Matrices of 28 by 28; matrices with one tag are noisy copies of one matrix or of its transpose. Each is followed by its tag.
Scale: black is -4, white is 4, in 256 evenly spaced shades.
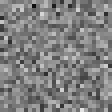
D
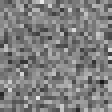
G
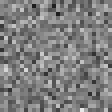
D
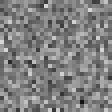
G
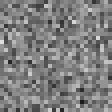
G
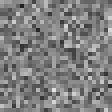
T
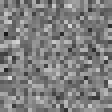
D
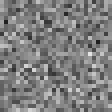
T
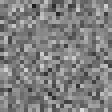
D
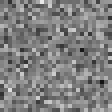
G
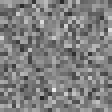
T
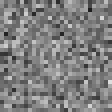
D
